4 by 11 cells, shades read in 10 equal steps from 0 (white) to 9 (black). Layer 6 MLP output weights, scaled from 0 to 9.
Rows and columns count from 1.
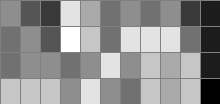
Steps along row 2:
down up down up up down same same up up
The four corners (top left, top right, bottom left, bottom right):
4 8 2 9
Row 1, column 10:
7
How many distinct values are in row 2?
7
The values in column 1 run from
2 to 5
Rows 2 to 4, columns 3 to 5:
6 0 2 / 4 5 4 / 2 4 1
